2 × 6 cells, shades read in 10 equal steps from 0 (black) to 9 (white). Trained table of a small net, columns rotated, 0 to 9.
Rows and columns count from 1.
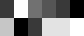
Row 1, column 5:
2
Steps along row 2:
down up up same up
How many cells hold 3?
1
